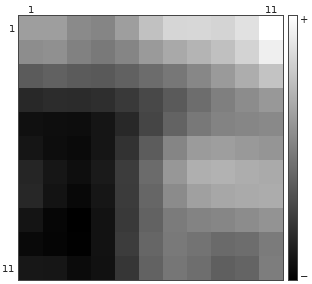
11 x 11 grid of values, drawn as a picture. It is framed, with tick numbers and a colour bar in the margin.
Ninth with the highest average: top right. Lone odd cells: none. Calmest part: middle left. Slope: up to the top right. Average level on the scale: 40%.
